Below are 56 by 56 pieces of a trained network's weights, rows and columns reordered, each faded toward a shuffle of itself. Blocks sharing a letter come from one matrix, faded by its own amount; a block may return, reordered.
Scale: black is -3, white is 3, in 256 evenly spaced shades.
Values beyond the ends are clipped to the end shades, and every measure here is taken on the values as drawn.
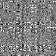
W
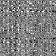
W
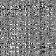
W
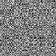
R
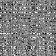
W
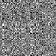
R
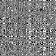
W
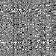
W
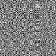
R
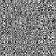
R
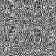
R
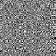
R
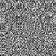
R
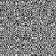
R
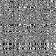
W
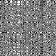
W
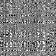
W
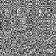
R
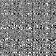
W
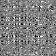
W
